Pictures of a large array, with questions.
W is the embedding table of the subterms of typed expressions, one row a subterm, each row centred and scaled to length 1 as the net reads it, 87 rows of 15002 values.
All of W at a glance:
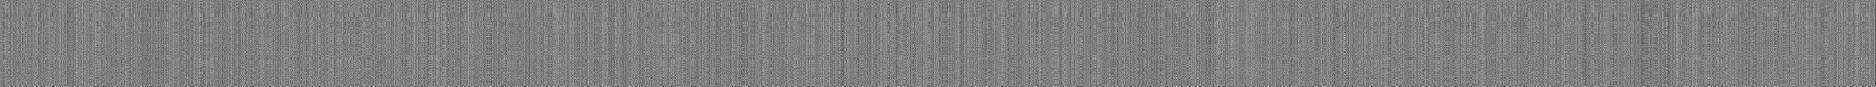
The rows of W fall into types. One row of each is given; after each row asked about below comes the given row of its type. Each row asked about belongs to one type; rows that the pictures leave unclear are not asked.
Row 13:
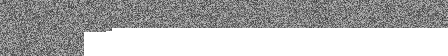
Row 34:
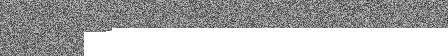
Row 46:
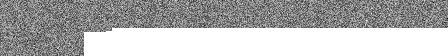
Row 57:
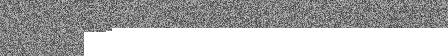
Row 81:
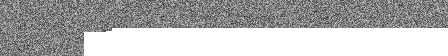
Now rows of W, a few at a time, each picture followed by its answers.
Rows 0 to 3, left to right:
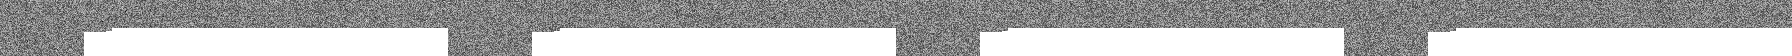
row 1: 81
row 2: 34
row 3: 13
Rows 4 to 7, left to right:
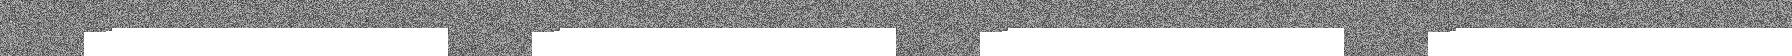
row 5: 34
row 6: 34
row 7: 81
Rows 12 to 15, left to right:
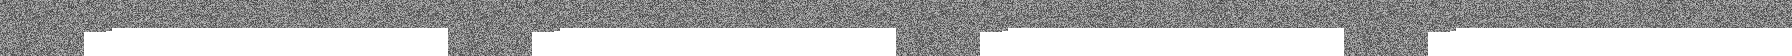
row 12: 13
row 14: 13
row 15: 13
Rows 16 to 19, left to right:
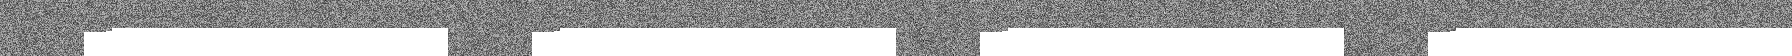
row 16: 13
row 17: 46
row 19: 34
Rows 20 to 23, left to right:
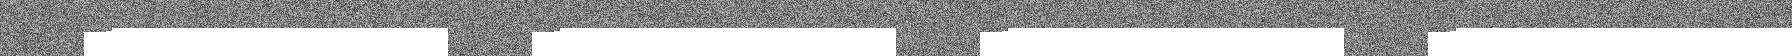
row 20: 34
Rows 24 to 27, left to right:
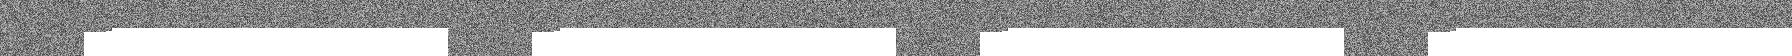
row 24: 46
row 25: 57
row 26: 46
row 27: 13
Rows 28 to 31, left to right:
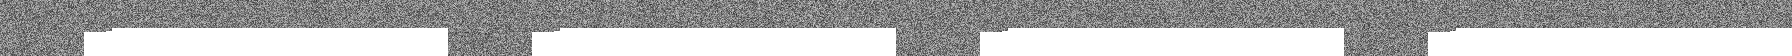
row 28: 13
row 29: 46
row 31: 81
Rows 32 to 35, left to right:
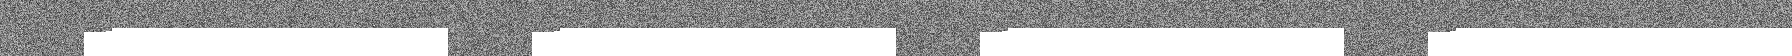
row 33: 46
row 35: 81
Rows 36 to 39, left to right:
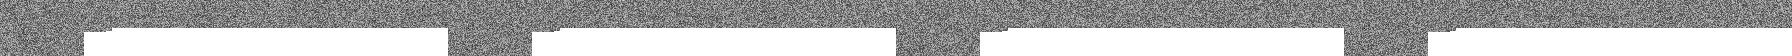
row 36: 13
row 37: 81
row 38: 34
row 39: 81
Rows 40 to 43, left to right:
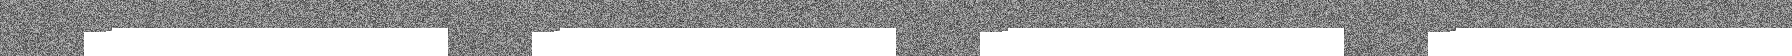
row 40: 34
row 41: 34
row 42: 13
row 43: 34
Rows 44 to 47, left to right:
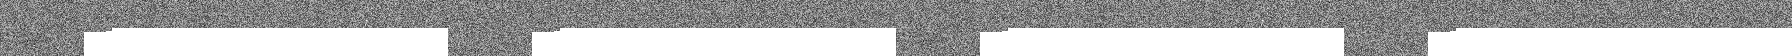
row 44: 46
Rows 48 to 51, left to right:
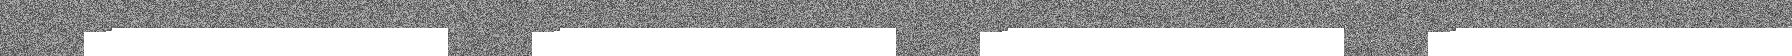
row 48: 34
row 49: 46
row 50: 81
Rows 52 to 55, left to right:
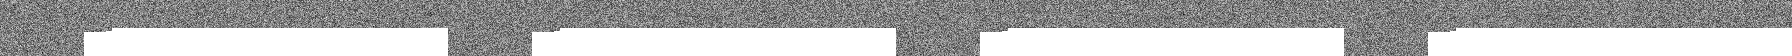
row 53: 81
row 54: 81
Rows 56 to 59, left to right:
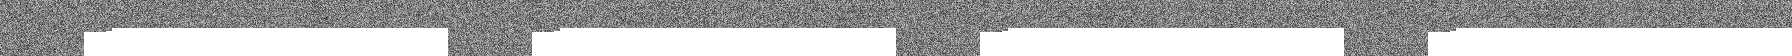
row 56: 13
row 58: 57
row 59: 57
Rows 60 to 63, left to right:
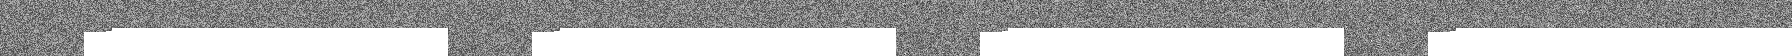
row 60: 34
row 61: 34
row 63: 34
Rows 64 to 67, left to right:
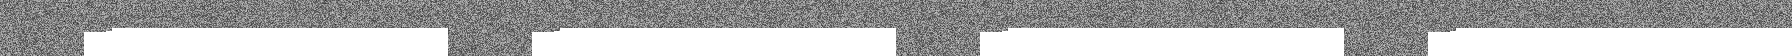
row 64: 13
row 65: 34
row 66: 13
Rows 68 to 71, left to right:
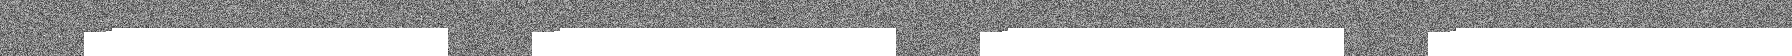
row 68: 46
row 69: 13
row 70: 81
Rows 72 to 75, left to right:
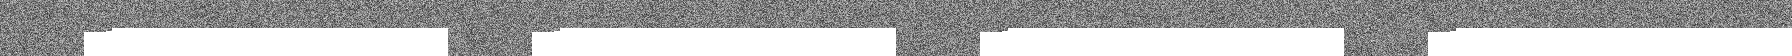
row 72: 34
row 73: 13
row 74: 81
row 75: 57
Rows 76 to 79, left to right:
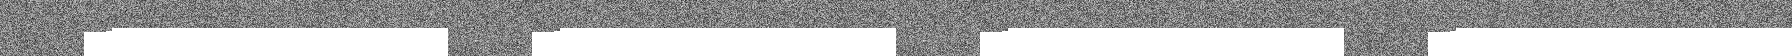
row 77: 57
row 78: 57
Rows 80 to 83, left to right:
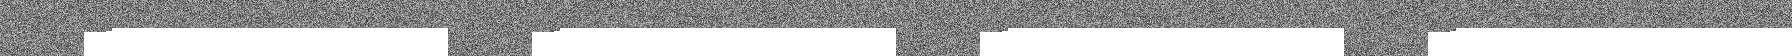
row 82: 81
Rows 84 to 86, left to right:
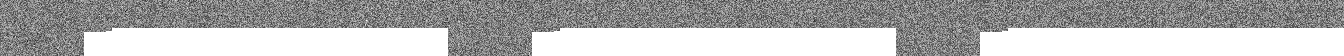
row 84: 46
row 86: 57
